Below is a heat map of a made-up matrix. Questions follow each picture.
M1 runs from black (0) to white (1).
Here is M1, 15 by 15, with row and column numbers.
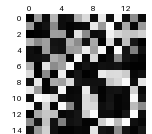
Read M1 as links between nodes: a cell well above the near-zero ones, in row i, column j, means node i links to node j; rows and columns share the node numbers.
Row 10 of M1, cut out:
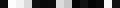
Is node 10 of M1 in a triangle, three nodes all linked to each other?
yes
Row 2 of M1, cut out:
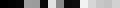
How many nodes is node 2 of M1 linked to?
9
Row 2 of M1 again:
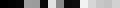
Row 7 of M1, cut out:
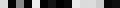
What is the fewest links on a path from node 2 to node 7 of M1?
1
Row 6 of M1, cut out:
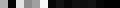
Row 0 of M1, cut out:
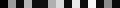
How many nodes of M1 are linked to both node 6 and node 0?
1
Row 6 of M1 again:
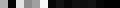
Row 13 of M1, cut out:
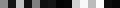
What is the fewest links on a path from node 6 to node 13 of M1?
2
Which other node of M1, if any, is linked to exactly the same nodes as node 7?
node 13
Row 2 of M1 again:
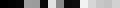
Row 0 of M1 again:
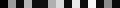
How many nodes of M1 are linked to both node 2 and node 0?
5
